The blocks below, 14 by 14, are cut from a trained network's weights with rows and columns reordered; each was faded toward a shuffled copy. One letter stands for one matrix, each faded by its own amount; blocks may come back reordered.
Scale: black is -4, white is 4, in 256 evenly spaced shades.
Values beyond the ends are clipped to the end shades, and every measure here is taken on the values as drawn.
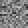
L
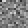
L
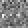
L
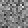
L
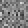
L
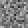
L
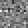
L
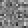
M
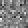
M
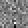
M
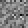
L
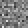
M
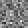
L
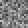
L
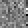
M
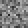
L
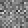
L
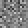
M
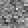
M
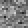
L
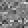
L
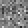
M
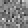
M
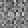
L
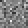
M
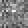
L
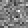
M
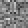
L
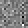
M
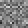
L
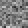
L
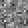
M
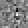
M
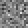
M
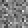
M
